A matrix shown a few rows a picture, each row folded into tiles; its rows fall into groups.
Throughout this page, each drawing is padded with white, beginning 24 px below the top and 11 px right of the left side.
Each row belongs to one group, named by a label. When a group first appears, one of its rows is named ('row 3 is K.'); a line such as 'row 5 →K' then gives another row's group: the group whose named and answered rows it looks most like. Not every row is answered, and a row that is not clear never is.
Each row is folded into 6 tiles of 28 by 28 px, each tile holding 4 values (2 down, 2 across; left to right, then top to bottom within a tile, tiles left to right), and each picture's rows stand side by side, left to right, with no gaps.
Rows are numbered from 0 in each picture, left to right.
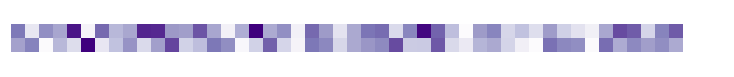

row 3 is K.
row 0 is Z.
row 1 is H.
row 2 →H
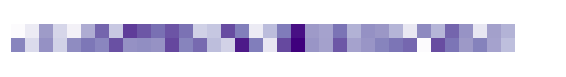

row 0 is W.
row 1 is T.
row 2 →K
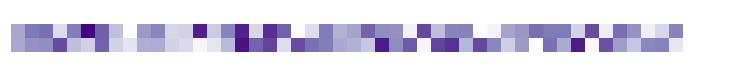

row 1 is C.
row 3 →K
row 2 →K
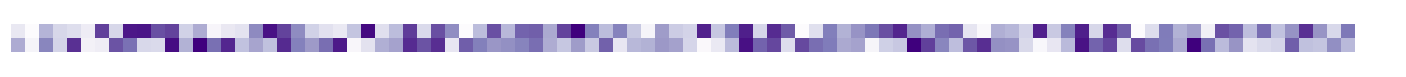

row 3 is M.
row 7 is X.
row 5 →C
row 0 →W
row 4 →C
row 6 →C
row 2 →C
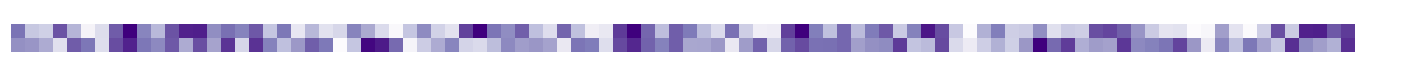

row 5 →H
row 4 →T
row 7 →W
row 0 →T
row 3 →T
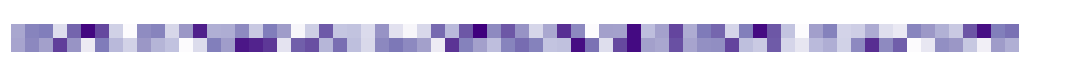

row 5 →X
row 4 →H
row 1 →C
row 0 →H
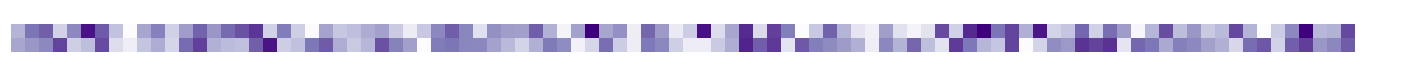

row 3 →H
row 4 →C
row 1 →M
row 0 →H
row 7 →T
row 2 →K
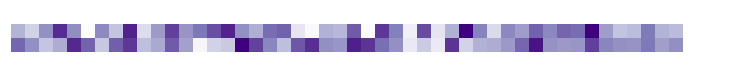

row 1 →C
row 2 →X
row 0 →T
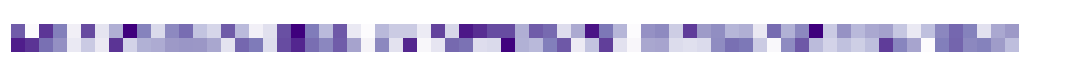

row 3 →H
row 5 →K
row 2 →W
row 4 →W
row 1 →T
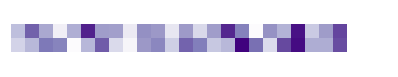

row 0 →H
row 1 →T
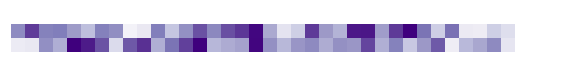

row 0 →C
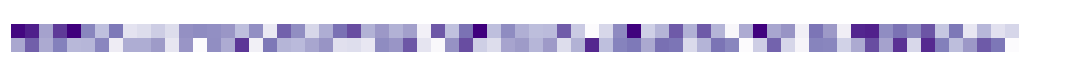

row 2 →W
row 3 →T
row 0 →M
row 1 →K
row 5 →M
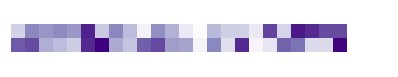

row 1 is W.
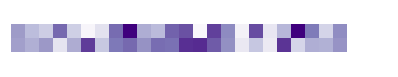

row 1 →X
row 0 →T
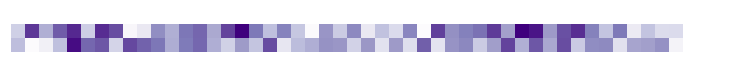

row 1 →M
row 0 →C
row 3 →M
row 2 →Z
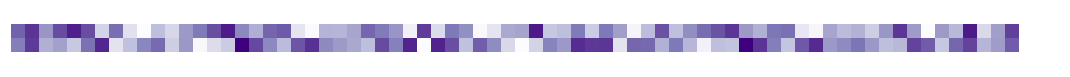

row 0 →M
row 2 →K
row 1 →C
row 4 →C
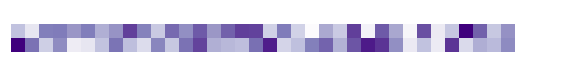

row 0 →X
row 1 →M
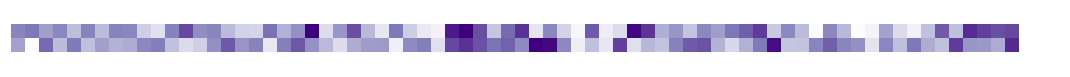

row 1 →W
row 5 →W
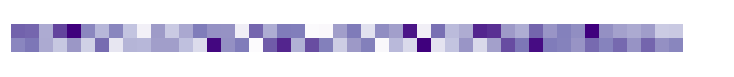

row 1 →K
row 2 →Z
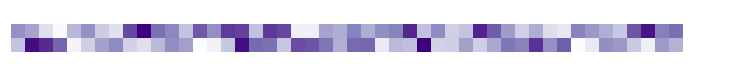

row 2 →Z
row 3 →X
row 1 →C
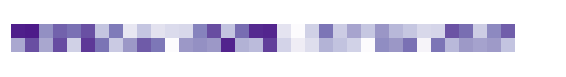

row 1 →H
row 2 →K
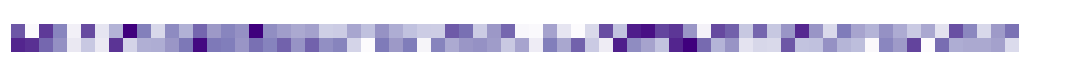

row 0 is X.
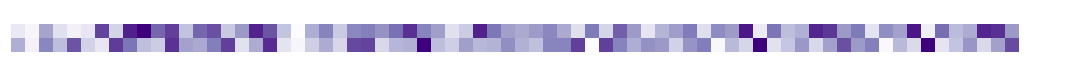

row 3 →K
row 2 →Z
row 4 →Z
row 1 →H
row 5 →Z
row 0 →W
